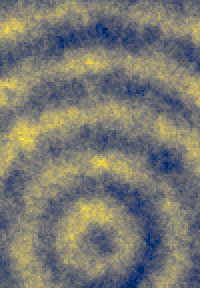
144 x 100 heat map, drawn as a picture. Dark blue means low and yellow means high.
On average the colour sits 50% of the way up the scale. The middle left is the ninth with the highest average. The values follow a bell shape. Rings spread out from the bottom middle. No lone cell stands out from its neighbours.
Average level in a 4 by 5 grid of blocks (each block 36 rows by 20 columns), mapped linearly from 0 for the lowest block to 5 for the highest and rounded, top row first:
3 2 2 2 2 / 5 3 2 2 4 / 3 3 4 1 2 / 3 3 3 0 2
